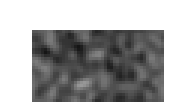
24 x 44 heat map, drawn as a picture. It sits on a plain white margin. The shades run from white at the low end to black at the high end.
On average the colour sits 70% of the way up the scale. The field is mottled with small blotches. The values follow a bell shape. No single row or column stands out from its neighbours.
